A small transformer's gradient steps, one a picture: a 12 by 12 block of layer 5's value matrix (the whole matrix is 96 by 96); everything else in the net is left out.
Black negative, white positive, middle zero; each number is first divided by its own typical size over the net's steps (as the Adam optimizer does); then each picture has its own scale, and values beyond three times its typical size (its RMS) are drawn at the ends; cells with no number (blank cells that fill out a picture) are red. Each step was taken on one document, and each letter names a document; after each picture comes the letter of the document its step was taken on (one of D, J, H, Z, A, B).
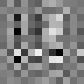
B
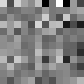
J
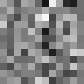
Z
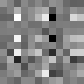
Z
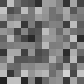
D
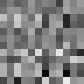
J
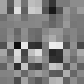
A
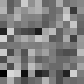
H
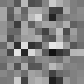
A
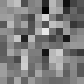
J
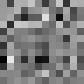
H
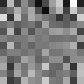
H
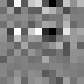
B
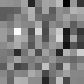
J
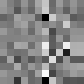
Z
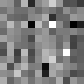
J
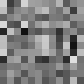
H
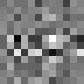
B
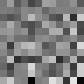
D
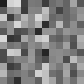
H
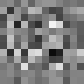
A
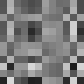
D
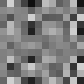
D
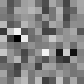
H
